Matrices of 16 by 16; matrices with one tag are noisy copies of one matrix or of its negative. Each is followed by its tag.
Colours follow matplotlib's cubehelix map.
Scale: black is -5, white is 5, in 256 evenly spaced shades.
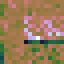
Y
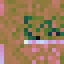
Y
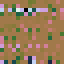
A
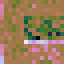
Y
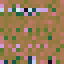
A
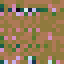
A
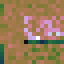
Y
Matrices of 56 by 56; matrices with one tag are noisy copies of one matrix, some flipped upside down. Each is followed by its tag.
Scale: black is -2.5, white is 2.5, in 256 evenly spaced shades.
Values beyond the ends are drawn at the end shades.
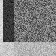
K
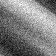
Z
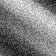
Z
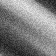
Z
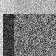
K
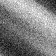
Z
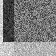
K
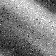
Z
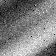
Z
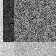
K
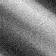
Z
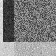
K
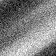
Z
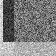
K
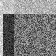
K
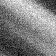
Z
